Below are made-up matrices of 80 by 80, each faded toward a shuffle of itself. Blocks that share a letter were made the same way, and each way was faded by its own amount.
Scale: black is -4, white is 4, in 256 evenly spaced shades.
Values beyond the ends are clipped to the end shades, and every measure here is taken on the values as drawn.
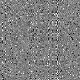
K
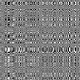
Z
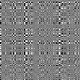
Z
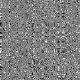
K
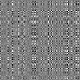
Z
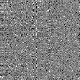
K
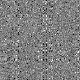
K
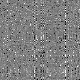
K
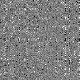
K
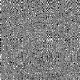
K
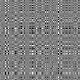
Z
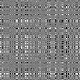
Z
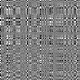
Z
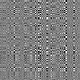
Z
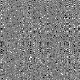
K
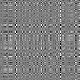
Z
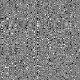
K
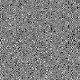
K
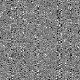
K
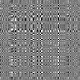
Z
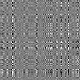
Z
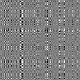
Z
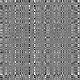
Z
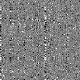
K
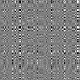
Z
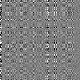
Z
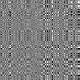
Z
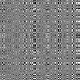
Z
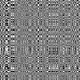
Z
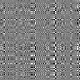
Z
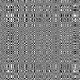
Z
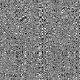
K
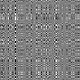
Z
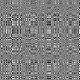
Z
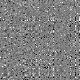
K
